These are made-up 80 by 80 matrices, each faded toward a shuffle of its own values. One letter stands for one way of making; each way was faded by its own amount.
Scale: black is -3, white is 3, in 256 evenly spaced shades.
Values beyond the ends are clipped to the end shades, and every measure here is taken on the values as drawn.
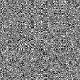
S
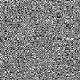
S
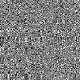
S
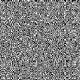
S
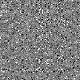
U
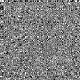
S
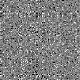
U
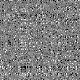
U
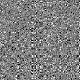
S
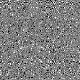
U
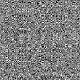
S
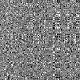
S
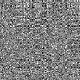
S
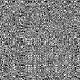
S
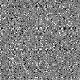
U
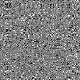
U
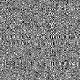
S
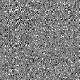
U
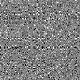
U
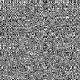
S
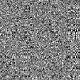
S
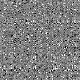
U
